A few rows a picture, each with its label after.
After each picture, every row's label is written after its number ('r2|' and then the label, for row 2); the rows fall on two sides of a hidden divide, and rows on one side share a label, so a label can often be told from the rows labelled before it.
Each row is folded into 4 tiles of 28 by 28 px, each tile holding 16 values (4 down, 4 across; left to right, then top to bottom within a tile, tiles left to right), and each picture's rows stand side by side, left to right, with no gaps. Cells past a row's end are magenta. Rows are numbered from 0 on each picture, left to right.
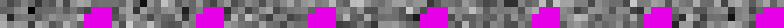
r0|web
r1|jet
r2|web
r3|web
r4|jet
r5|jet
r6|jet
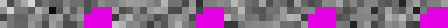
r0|web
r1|web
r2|jet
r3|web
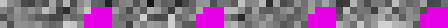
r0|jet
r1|web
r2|jet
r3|web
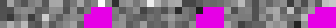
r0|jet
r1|web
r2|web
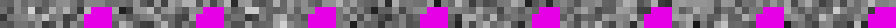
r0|jet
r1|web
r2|web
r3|web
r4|jet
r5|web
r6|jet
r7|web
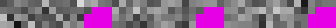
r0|web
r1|web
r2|jet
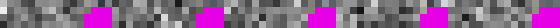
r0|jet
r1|web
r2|jet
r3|jet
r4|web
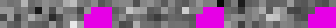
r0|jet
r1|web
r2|web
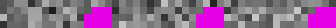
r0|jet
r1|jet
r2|web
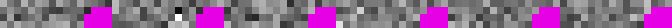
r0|web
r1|jet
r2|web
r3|web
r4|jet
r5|jet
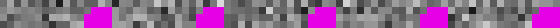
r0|jet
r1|jet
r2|jet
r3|jet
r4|jet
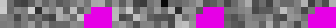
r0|jet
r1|jet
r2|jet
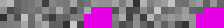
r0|jet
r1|web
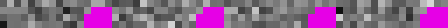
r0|jet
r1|jet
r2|jet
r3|web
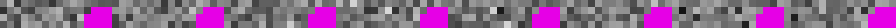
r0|web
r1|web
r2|web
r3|web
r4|jet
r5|jet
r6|web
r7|jet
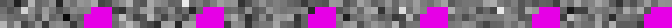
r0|web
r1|jet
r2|web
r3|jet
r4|web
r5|web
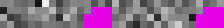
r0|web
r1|web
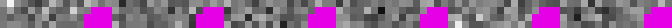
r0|jet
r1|web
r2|web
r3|jet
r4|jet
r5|web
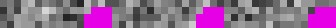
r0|web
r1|jet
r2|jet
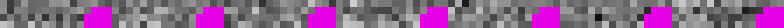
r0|web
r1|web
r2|jet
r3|jet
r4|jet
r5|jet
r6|jet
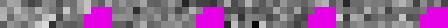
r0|jet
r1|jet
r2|web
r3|jet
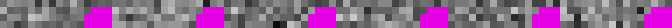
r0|web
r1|jet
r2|jet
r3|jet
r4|web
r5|web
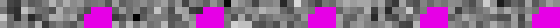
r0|web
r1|web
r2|jet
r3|jet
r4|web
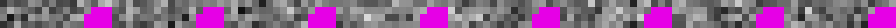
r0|jet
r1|web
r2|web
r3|jet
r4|jet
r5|web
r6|jet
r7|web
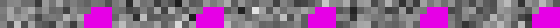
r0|jet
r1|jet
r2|web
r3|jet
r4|web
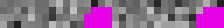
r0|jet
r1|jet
